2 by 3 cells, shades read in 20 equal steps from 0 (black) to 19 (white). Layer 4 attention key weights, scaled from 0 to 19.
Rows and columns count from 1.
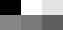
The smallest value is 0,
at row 1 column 1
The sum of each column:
10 28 24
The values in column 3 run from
7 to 17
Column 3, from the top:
17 7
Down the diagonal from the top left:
0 9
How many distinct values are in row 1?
3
